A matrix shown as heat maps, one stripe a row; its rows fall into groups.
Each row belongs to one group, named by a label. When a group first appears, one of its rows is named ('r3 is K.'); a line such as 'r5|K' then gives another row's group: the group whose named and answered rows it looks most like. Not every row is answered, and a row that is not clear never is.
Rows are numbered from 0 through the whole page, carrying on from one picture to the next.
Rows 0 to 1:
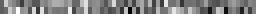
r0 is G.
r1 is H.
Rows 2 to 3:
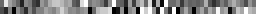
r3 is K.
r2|G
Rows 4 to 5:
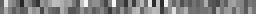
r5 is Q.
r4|G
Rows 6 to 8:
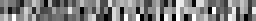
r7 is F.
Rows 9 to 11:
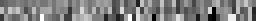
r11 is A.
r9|K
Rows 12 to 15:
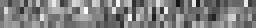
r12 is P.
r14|A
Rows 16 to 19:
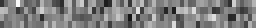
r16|H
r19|Q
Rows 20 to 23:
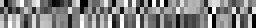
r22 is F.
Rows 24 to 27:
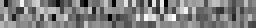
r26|Q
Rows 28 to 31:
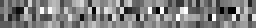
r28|P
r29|K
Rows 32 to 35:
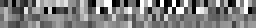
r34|G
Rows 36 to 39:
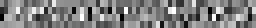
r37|H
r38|P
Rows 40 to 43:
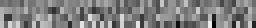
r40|K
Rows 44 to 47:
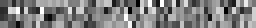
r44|K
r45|H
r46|H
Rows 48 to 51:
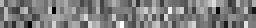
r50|G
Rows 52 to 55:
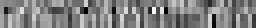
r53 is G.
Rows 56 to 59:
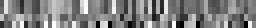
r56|G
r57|G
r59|Q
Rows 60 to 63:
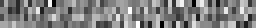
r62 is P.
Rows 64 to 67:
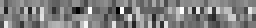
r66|A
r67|G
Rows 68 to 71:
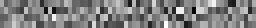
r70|Q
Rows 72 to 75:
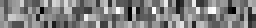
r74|H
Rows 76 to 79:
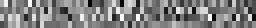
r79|H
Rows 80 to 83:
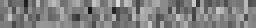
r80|P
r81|K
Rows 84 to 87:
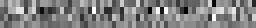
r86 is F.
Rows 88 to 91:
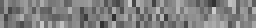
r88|A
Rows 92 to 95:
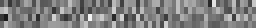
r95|G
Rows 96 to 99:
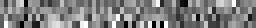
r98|P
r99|G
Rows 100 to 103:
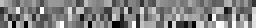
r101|H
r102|F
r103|K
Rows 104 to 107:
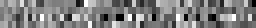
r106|A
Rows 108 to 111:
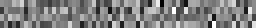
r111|F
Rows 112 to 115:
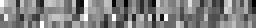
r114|G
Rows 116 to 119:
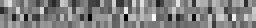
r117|H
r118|K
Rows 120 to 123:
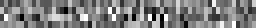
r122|G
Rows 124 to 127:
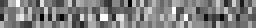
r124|H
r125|Q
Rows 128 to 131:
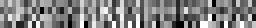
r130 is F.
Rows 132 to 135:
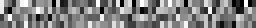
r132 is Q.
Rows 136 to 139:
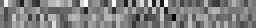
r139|Q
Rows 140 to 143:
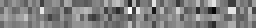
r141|A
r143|A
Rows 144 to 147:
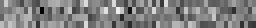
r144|G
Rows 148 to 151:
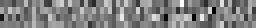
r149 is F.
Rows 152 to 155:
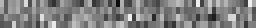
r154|A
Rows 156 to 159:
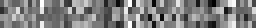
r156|A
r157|H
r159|A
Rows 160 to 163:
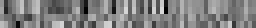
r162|P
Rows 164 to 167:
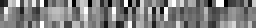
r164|H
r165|G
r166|G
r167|A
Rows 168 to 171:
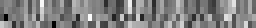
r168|A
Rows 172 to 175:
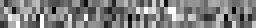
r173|Q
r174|H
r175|H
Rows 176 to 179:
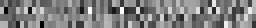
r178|K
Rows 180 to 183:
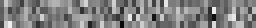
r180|G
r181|F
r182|A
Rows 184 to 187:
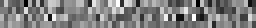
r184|P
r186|Q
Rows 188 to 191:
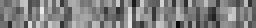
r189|A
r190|A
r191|P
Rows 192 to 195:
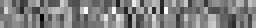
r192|Q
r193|G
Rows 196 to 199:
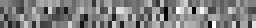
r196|K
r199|F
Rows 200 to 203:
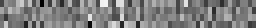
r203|P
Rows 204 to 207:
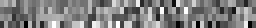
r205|K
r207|P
